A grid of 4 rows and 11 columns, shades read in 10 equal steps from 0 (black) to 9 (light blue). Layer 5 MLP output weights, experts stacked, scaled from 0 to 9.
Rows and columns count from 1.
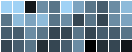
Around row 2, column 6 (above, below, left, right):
9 3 5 3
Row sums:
69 63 46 33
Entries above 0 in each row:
11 11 11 10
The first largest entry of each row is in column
1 2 3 7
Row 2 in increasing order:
3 3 5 5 5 6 6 7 7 8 8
